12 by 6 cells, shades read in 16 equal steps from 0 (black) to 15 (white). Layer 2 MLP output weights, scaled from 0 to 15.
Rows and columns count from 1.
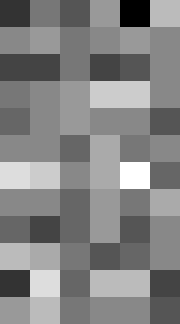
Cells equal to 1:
0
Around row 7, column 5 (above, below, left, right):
7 7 10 6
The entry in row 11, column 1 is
3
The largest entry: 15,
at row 7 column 5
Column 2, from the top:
7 9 4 8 8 8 12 8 4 10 13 11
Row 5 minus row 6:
-2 0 3 -2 1 -3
